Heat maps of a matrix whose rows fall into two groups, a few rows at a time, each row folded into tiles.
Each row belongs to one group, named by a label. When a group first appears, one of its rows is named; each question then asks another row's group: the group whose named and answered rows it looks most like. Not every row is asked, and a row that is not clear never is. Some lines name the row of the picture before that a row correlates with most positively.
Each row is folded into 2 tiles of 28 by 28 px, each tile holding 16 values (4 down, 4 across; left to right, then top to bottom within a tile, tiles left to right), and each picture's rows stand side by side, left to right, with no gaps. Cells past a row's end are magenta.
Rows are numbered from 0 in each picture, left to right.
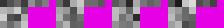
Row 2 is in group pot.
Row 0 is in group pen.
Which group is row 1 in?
pot
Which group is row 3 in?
pot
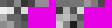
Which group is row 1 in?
pot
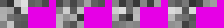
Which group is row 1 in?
pot
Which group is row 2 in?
pen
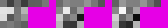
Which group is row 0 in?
pen
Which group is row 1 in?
pot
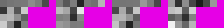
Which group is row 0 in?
pot
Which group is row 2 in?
pot
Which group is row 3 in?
pen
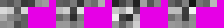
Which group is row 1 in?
pen
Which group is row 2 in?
pen
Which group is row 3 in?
pen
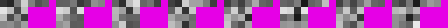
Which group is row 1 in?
pen
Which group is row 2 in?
pot
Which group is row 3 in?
pot
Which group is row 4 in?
pot
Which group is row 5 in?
pen
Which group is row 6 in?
pot
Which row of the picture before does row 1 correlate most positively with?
0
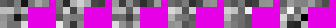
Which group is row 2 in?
pen
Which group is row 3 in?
pen
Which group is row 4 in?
pen
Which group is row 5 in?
pot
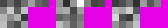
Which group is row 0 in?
pot
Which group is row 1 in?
pot
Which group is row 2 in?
pen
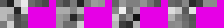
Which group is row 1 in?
pen
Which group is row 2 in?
pot
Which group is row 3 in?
pen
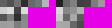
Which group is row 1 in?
pen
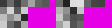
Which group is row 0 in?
pot
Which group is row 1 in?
pot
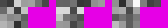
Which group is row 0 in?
pot
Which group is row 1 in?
pen
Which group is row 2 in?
pot
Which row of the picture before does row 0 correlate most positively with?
1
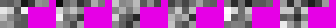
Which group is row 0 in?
pen
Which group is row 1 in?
pen
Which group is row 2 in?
pot
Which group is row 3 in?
pot
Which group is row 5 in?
pen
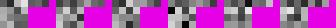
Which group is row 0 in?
pot
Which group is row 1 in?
pot
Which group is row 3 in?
pot
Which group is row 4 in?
pen
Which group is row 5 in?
pen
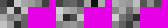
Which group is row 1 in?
pen
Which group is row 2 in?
pot
